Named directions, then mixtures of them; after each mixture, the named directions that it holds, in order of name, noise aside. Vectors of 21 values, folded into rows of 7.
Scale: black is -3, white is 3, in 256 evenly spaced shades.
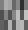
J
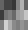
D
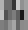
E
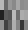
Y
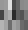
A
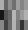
Y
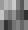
D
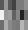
E, Y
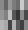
A, J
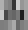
E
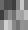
D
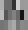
E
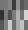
D, J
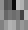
D, E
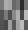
J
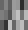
A, J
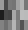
D, Y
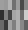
J, Y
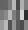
E, J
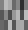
J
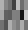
E, J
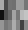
D, Y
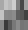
D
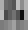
E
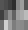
D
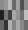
J, Y
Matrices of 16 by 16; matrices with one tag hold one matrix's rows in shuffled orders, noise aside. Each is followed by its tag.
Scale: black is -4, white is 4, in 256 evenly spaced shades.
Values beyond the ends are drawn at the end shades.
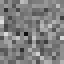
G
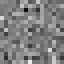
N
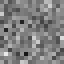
G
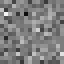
G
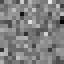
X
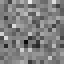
N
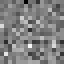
N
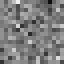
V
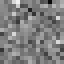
V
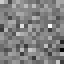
X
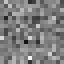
N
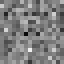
N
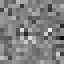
X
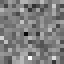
N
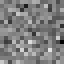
X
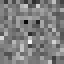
N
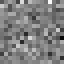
X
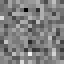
N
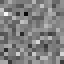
G
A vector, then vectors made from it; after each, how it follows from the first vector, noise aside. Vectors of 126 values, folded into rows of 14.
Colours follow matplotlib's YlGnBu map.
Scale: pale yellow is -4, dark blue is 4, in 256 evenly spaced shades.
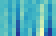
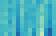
shrunk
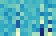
sign-scrambled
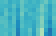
shrunk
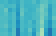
shrunk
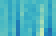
shrunk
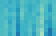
shrunk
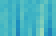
shrunk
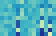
sign-scrambled
